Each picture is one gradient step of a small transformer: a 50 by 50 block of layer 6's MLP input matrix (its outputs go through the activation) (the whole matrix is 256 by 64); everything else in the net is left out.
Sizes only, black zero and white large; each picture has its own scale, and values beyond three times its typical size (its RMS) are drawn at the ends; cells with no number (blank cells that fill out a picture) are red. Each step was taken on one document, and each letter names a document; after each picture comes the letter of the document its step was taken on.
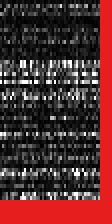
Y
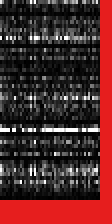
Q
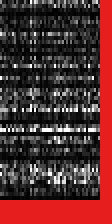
Q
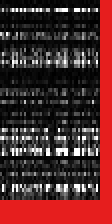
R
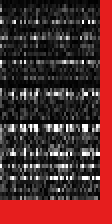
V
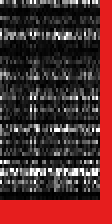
Q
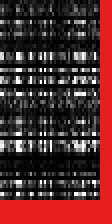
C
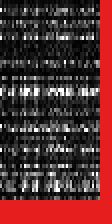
V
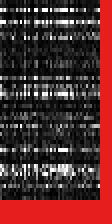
V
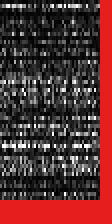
Y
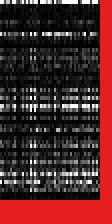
Q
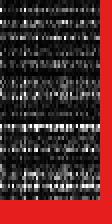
V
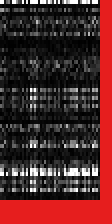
Q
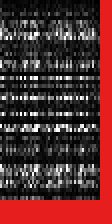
V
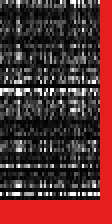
C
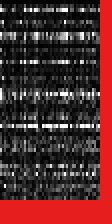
V
